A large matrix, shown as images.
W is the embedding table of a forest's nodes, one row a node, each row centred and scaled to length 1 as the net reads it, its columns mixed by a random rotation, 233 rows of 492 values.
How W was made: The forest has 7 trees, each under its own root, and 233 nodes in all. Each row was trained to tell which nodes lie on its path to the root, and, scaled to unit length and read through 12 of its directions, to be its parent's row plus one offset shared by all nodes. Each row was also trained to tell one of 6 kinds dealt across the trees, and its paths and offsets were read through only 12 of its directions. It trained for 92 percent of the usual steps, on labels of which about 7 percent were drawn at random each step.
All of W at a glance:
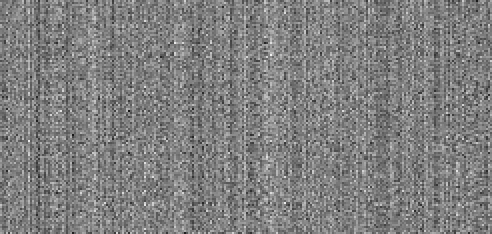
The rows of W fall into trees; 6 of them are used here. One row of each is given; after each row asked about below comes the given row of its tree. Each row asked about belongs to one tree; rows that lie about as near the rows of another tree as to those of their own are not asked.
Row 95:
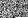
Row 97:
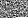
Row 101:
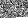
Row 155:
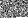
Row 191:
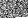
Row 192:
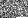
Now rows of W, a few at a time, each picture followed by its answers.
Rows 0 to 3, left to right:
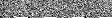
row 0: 192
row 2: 191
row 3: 97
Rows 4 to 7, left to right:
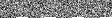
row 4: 101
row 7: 101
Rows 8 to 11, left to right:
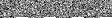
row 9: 97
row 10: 192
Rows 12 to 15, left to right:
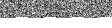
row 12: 155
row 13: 155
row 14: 97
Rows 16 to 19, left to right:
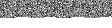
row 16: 192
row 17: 97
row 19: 97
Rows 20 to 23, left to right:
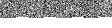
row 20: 155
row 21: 191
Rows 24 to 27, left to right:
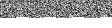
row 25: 191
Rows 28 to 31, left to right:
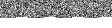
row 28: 101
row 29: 192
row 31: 97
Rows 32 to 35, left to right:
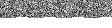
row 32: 97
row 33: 97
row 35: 97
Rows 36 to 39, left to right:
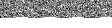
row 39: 101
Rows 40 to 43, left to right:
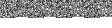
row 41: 155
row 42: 101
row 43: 101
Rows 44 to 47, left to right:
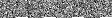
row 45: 97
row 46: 101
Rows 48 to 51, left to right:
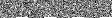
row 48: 101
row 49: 191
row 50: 191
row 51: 97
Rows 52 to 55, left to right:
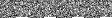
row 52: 155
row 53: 191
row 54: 101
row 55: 155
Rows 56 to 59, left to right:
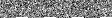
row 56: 101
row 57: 155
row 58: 191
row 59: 101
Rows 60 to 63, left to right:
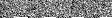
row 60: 97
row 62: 191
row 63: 155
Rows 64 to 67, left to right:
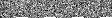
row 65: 97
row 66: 101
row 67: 192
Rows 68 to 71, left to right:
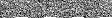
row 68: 97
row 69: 155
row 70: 97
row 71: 97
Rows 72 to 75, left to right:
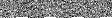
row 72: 191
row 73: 101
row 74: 97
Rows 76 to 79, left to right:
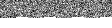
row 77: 191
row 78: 101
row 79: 191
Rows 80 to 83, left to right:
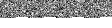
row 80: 97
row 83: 101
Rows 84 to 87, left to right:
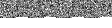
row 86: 192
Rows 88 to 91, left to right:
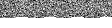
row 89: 192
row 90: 97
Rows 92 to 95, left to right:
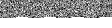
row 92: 155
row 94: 95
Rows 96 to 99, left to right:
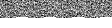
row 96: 192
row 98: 95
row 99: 191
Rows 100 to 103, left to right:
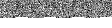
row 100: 155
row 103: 191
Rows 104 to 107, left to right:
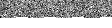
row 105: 97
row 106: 191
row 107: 97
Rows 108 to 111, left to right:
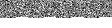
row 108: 192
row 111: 155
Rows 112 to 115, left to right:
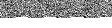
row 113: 155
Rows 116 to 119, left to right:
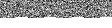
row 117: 155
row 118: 97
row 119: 101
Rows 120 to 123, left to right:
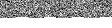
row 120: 97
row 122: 95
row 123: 155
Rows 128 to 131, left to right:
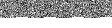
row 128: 191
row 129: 155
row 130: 155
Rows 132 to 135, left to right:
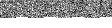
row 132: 191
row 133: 155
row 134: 191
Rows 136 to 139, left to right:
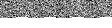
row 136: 97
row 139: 192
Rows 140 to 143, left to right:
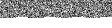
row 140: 155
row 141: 155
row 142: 97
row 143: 191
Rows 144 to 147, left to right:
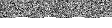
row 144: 191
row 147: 191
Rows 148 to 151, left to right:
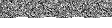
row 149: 191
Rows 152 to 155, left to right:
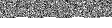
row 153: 155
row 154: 155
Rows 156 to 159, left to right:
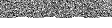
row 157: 97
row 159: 97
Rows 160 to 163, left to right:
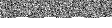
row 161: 191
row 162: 192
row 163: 191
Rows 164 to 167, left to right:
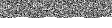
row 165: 97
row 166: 191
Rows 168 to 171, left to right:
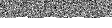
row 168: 97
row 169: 192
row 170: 191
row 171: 192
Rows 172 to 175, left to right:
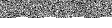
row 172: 192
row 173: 191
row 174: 191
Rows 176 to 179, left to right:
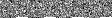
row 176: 155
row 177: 192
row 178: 192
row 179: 97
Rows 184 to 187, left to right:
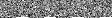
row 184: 192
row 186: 95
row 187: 155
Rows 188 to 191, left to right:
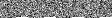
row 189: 191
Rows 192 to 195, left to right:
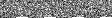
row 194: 192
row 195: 97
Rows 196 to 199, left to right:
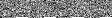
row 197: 191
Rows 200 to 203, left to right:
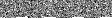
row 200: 97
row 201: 192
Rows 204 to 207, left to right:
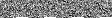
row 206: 97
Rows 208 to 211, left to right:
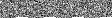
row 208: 155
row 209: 97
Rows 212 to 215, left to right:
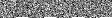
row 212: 192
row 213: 191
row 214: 191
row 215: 191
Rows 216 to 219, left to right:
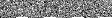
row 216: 101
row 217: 192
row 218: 97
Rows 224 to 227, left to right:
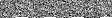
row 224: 191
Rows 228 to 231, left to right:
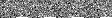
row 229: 191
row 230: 191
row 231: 101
